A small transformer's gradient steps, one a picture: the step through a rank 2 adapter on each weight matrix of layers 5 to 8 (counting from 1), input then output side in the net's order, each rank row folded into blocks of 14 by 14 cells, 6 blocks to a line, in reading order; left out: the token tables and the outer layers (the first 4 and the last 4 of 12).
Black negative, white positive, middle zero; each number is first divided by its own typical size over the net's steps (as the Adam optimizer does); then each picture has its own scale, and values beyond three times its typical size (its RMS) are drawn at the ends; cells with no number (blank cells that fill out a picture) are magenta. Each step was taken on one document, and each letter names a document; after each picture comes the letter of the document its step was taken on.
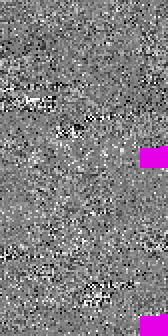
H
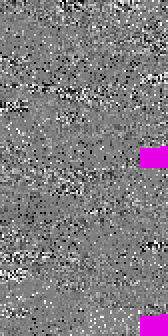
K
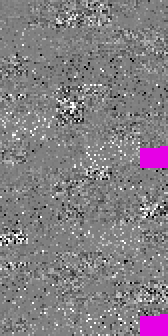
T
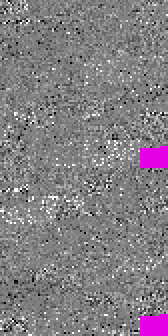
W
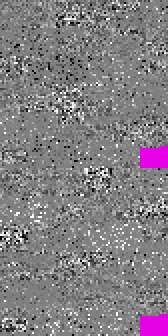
T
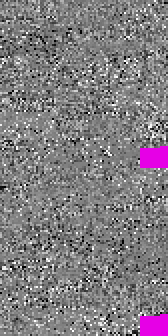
H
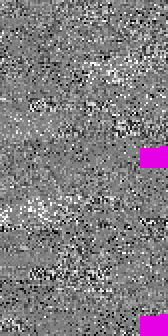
H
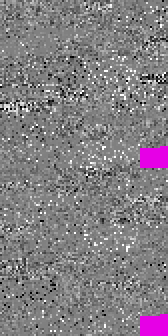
K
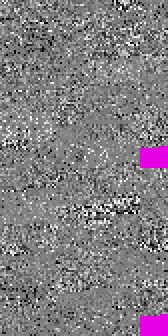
H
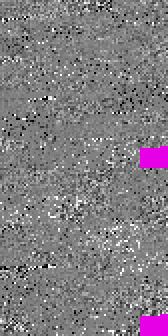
W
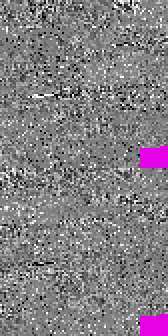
K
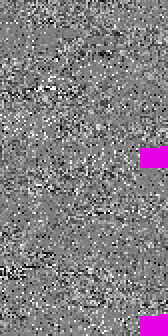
K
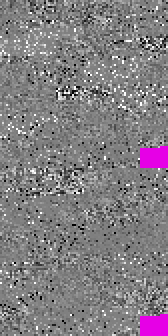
K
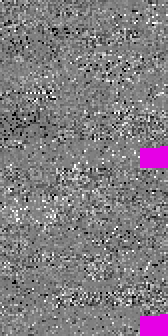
W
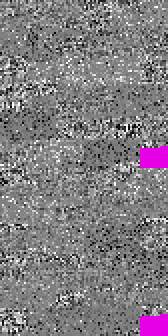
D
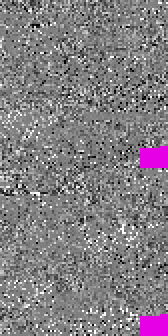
K
